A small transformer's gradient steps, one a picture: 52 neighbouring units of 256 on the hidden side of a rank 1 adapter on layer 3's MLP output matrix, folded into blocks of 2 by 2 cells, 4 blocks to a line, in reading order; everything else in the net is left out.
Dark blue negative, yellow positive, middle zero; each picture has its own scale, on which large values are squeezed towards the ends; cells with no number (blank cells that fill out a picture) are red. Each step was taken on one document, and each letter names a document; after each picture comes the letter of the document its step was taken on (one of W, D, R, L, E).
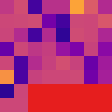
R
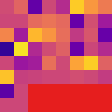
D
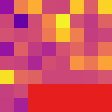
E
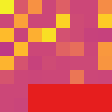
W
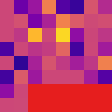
R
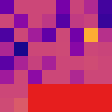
W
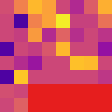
E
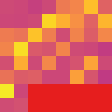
D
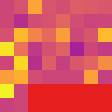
R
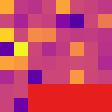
W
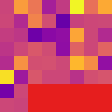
R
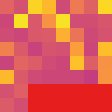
E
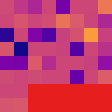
W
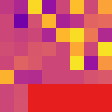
E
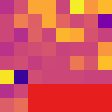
E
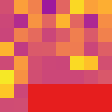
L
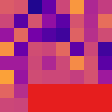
R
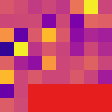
D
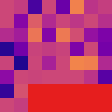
R
